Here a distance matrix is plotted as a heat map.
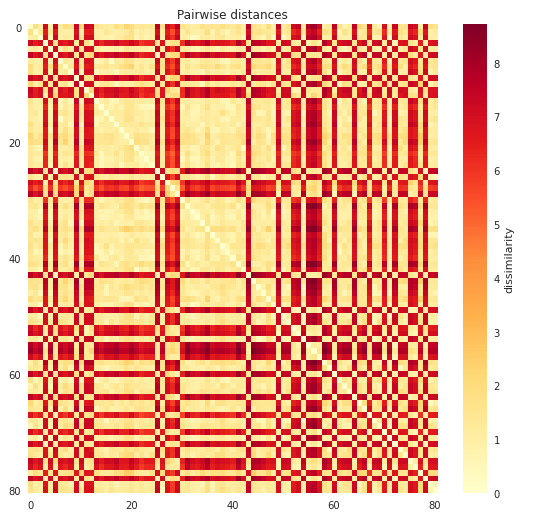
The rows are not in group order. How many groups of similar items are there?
2
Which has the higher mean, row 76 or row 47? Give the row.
76
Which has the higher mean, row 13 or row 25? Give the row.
25
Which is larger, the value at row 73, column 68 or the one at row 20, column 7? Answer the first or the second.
the second
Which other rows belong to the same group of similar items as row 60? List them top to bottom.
3, 5, 9, 11, 12, 25, 27, 28, 29, 43, 49, 52, 53, 55, 56, 57, 64, 67, 70, 72, 75, 76, 78
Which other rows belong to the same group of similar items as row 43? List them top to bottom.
3, 5, 9, 11, 12, 25, 27, 28, 29, 49, 52, 53, 55, 56, 57, 60, 64, 67, 70, 72, 75, 76, 78
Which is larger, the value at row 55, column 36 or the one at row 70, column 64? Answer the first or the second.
the first
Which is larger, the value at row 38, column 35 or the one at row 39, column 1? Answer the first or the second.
the first
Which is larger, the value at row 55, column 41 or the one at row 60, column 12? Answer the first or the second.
the first
